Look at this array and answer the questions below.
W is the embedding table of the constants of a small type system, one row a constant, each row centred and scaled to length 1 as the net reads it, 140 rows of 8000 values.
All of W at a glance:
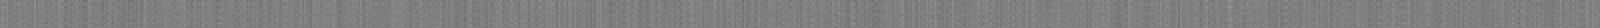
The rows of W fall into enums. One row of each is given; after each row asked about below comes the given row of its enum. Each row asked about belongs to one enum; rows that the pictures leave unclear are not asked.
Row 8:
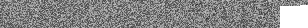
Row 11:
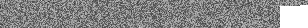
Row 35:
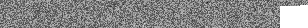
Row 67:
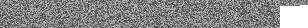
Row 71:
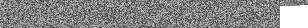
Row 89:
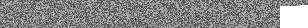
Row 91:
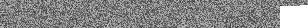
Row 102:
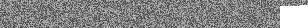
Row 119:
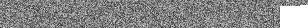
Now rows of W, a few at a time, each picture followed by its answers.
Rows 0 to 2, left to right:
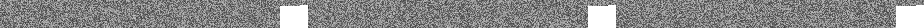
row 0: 102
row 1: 11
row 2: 67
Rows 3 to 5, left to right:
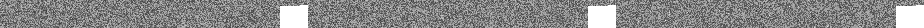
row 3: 91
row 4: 102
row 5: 89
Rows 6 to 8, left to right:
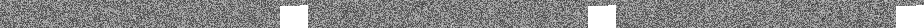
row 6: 102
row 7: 35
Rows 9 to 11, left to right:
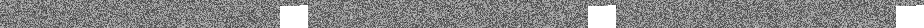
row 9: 91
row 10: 89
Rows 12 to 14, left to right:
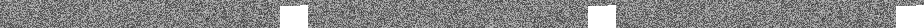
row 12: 8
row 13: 91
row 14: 8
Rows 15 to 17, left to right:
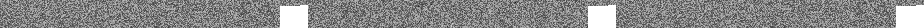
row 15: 67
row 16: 35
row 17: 67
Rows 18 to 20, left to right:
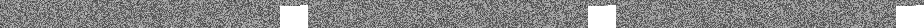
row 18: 11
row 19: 89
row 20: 89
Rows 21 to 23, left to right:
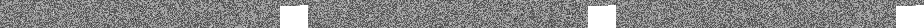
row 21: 89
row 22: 8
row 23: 89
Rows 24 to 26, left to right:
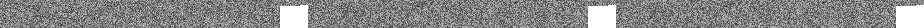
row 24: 119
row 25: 35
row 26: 35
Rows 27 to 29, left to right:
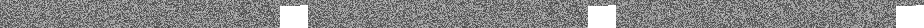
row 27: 67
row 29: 89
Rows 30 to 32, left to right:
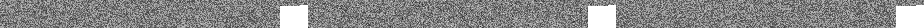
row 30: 91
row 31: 119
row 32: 67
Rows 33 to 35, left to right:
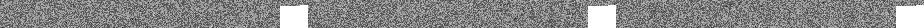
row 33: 89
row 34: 8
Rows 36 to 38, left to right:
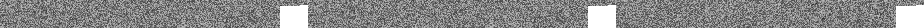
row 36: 91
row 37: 91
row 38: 8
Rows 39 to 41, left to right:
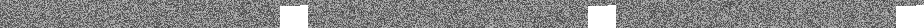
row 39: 67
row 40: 91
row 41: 35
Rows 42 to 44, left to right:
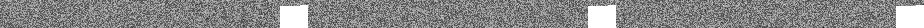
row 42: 8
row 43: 102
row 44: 71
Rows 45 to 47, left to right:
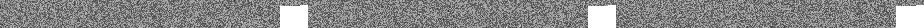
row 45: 11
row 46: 89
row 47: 67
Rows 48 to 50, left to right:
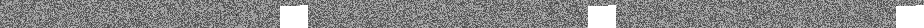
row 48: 89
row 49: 67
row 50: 102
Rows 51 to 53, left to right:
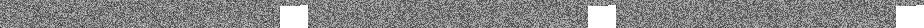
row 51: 119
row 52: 11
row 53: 11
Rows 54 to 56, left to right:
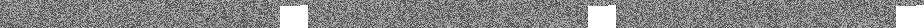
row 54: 8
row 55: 11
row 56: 11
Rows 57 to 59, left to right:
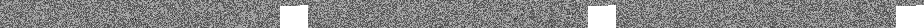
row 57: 89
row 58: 8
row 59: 67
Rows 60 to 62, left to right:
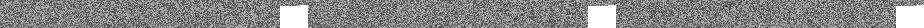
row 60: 89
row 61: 8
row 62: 35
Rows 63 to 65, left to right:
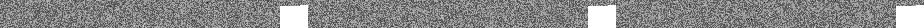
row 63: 35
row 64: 102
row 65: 89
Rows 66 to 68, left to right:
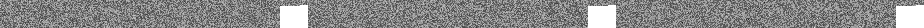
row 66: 102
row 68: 89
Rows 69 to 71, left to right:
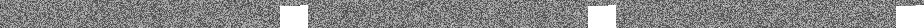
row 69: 11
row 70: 35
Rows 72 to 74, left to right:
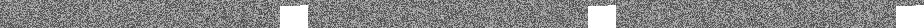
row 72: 8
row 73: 102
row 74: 89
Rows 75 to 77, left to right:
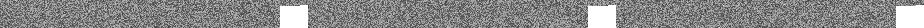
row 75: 67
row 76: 11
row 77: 71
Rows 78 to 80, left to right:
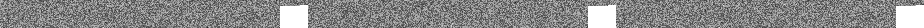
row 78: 71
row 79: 35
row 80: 71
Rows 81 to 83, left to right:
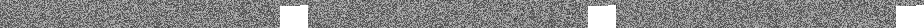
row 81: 67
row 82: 8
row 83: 11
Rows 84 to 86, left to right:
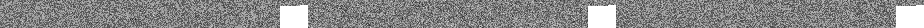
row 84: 89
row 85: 119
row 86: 67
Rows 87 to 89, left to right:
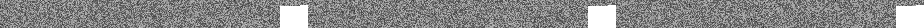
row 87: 11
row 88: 91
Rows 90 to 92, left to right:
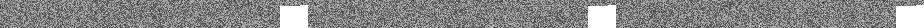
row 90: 11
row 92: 35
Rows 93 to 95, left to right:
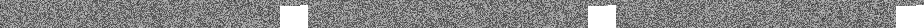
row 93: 11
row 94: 89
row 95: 8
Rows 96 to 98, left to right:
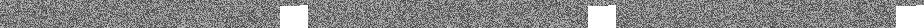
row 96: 91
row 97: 11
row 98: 67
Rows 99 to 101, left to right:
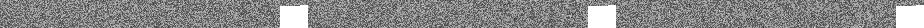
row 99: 67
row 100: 8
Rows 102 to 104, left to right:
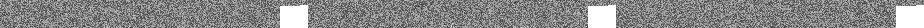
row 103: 35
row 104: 67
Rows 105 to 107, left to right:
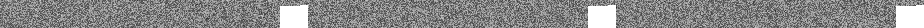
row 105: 8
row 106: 102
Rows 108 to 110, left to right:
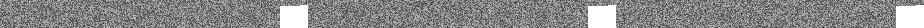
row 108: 102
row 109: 35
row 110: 71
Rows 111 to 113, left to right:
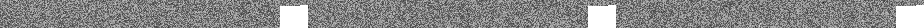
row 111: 67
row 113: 35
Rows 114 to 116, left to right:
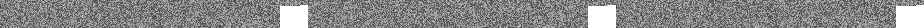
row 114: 11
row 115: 89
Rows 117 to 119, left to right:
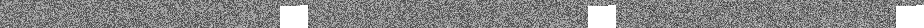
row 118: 11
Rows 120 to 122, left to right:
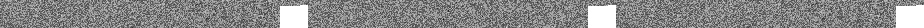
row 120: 8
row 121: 89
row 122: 8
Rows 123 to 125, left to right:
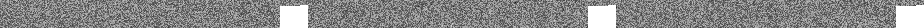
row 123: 67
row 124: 35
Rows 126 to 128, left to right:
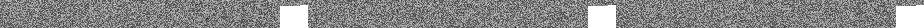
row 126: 8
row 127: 71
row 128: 67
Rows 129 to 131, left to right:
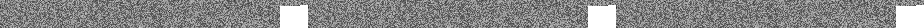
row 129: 11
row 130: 11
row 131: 11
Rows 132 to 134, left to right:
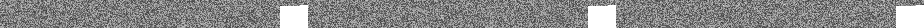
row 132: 91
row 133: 102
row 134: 71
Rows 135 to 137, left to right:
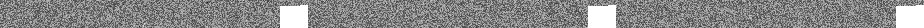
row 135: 35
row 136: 67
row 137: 102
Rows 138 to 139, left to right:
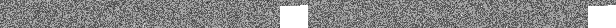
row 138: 35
